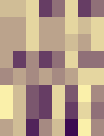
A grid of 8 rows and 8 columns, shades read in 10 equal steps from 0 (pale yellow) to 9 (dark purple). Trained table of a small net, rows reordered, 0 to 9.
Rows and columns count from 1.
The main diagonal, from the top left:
2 3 1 7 4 6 1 4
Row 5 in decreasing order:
4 4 4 3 3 3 1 1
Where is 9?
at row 8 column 6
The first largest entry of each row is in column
4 1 1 2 1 4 4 6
